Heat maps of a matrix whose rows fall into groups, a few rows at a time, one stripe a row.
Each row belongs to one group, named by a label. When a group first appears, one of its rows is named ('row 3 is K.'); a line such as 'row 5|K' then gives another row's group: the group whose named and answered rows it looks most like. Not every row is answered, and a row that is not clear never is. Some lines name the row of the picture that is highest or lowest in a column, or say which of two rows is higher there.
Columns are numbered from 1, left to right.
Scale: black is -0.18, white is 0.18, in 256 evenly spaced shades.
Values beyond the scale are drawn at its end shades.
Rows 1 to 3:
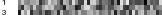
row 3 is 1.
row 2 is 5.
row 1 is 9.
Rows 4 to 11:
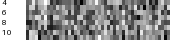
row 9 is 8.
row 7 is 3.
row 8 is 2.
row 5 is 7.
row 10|1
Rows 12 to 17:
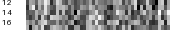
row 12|7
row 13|7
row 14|3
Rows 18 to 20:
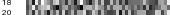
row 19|7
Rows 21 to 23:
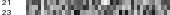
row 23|7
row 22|5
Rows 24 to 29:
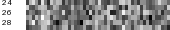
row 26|2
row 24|5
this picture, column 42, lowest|27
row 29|2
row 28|7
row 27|9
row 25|9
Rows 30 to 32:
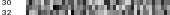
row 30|5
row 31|8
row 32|1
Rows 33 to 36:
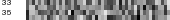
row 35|1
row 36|3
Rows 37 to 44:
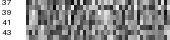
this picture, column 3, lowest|44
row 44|9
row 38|7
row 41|1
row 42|9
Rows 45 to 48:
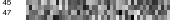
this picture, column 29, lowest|45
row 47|9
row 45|5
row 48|8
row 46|5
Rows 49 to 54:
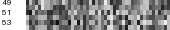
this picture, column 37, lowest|49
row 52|9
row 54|9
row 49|2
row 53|8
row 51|8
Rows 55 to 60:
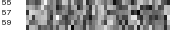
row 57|3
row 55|2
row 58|9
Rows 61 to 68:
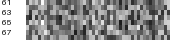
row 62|9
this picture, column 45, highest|67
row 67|7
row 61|3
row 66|9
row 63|5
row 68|5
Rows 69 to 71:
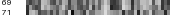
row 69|2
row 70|2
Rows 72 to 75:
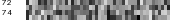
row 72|1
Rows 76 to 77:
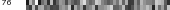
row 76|1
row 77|8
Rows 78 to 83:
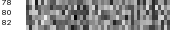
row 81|7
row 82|2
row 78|7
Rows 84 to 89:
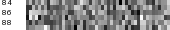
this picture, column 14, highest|85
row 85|8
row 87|1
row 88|8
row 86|3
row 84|3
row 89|3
